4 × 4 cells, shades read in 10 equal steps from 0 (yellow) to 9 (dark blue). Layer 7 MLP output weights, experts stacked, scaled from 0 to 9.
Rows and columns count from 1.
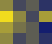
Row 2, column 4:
3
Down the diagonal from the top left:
4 4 6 8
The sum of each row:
25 14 23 25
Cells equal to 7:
3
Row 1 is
4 7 6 8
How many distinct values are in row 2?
4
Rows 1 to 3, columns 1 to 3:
4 7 6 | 0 4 7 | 3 5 6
